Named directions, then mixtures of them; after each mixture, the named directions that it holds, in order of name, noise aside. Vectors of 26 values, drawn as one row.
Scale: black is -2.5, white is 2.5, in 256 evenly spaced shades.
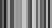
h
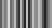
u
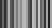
h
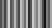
h, u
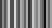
h, u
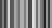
h, u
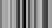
h, u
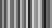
h, u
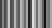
h, u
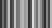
h, u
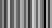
h, u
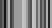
h
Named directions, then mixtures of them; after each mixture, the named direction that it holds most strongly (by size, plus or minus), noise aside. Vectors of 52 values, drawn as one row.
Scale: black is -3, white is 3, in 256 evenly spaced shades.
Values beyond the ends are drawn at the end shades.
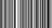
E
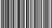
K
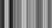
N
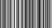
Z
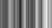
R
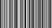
K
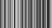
E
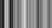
N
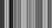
N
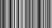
Z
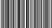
K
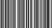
K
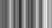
R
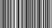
Z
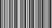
K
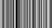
E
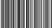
K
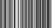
E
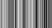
R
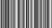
K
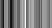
N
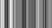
N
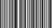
K
